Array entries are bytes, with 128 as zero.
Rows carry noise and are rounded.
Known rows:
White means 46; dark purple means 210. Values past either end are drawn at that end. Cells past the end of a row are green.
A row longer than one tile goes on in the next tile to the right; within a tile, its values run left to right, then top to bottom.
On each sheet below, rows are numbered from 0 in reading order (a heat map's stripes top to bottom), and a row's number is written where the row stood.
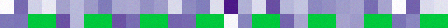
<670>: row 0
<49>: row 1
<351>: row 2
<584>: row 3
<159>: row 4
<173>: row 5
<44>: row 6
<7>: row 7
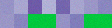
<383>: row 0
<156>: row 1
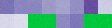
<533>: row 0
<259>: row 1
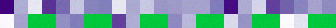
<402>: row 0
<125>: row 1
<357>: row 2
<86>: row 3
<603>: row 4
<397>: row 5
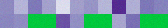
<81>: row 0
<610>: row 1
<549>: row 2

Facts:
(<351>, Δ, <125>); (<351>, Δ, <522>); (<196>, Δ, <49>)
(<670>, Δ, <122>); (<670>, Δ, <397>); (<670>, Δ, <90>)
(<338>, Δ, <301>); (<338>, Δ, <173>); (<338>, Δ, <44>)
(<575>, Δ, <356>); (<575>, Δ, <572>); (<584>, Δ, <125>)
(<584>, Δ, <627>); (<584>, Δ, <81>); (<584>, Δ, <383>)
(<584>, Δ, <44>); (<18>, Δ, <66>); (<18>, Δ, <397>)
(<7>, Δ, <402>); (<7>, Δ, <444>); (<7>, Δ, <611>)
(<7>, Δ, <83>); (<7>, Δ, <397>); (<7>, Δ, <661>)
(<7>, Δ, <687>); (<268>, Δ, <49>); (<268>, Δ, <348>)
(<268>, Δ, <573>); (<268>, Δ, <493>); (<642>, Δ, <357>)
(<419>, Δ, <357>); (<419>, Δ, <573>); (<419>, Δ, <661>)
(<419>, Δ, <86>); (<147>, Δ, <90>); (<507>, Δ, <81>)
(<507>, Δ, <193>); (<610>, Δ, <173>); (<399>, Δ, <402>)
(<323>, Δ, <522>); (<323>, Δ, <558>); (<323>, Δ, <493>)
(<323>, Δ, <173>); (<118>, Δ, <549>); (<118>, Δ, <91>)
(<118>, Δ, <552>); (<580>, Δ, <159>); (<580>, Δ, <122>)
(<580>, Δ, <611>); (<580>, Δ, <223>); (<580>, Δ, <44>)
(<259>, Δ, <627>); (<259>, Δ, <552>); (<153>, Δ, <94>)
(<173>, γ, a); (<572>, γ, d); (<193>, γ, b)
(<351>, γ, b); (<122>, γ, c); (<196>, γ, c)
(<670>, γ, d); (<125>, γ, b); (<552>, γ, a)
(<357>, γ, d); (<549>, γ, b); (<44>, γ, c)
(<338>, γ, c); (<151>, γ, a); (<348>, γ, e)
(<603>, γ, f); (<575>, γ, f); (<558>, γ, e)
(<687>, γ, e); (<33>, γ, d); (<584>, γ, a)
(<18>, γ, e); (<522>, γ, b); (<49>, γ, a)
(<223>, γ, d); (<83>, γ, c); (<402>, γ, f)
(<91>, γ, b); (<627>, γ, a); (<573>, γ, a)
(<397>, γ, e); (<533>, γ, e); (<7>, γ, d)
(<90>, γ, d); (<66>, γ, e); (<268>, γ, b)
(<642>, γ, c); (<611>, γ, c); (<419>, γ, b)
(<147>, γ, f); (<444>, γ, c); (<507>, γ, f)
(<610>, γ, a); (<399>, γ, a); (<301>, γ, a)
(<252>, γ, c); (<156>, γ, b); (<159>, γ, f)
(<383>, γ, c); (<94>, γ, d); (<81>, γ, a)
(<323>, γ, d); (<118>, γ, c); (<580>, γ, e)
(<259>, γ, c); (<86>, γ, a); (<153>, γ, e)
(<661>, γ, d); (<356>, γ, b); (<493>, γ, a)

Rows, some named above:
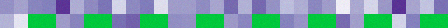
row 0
<558>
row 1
<356>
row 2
<584>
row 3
<151>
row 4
<552>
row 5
<301>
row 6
<661>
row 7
<507>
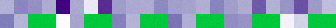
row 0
<642>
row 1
<402>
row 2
<86>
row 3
<86>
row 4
<383>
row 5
<18>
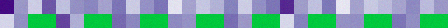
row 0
<575>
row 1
<196>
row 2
<522>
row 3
<90>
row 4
<522>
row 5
<507>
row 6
<90>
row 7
<419>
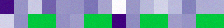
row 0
<575>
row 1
<252>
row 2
<323>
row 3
<399>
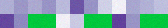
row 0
<268>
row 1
<580>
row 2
<33>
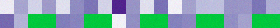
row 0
<661>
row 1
<338>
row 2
<147>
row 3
<223>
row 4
<252>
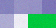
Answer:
<348>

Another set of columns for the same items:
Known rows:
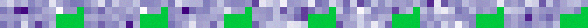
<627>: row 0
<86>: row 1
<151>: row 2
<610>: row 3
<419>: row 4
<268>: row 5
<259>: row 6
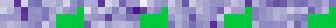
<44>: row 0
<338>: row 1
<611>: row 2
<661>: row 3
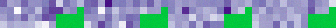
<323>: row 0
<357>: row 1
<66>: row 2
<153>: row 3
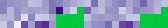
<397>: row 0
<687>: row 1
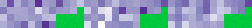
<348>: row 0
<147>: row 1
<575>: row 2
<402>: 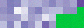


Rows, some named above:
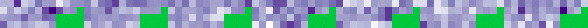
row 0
<338>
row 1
<223>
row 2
<159>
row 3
<90>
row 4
<610>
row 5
<156>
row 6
<580>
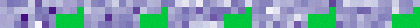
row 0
<196>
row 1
<252>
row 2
<173>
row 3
<402>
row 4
<584>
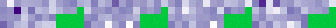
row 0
<301>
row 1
<522>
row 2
<351>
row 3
<268>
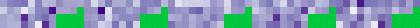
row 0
<642>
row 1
<399>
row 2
<584>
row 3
<252>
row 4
<357>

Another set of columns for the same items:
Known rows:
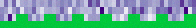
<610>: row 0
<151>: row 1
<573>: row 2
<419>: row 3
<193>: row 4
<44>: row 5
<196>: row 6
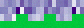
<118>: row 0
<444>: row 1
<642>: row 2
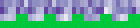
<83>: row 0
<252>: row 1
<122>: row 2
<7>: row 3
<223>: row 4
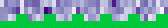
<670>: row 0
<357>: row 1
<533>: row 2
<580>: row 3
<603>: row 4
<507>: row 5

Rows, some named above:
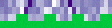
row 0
<147>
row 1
<402>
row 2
<268>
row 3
<18>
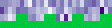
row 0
<44>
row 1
<584>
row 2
<173>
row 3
<642>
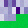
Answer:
<419>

